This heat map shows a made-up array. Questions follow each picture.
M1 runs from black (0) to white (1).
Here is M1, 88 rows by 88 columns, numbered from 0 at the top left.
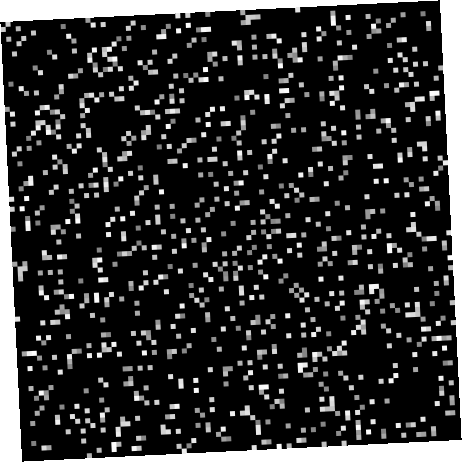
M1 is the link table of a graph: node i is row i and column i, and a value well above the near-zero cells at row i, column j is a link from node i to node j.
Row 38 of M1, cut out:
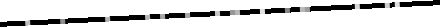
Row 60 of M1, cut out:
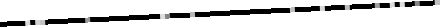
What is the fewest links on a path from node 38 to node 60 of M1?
1
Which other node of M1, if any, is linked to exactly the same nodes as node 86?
node 16
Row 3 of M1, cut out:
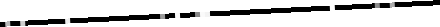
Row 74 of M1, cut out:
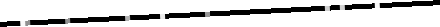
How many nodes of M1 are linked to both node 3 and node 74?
5
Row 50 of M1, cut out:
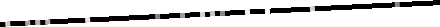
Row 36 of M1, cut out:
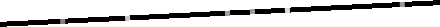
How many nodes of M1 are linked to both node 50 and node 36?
0
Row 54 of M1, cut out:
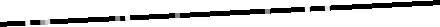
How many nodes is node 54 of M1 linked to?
9
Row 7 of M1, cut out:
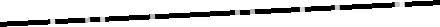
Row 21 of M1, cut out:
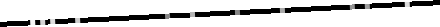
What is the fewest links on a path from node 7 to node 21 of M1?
2
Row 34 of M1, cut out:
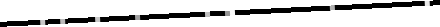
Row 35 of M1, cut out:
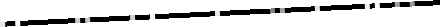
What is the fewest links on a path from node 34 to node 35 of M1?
3
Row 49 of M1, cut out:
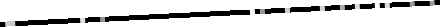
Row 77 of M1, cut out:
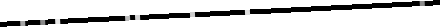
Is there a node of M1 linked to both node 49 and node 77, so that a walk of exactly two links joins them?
no
